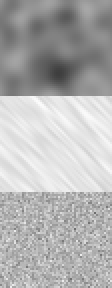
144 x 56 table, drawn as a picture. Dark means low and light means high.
The table splits into 3 rows of 1 panel. Panel 1,1: middling, smooth. Panel 2,1: very high, slanting down to the right, faint in contrast. Panel 3,1: high, fine-grained.
